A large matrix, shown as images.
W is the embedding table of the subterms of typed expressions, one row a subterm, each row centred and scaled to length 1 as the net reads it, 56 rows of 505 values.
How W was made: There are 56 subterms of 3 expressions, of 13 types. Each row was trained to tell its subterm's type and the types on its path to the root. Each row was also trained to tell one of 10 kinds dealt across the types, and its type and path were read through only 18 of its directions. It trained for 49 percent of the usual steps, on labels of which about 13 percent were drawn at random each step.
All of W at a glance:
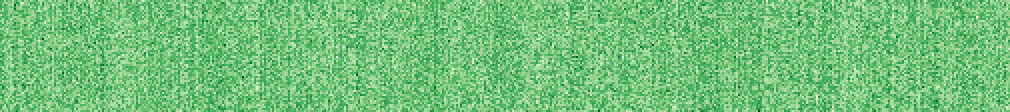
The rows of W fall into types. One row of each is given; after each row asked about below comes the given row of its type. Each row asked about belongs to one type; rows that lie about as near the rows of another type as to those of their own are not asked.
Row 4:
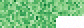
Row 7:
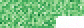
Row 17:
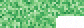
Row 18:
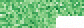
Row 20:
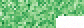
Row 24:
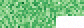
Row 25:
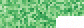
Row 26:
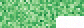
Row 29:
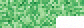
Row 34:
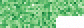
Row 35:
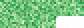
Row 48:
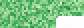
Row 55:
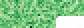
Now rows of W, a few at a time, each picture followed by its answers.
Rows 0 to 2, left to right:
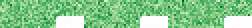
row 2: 4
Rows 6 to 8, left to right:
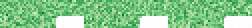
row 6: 35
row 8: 35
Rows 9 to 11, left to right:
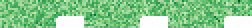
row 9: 4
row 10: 25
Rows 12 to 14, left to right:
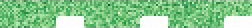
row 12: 26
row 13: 17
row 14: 34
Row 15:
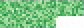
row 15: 17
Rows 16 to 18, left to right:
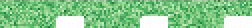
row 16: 24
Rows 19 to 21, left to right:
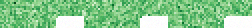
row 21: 25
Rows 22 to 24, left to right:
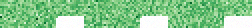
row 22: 7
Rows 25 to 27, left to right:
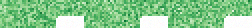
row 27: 25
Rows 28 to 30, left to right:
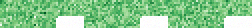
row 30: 17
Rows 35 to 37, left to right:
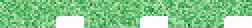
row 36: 4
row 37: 17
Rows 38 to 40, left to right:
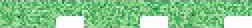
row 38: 26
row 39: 35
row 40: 26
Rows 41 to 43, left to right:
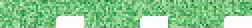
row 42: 48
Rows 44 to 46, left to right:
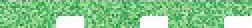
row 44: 7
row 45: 4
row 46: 26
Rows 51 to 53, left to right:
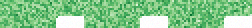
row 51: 25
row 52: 17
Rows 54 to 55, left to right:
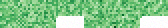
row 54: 26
